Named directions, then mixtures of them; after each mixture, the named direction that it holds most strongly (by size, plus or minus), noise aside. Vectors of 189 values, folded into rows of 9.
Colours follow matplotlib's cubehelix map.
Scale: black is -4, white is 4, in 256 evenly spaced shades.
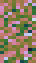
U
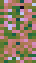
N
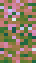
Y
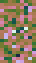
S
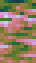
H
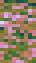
H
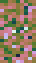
S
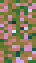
S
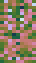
N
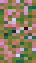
S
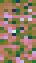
S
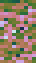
S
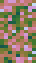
S
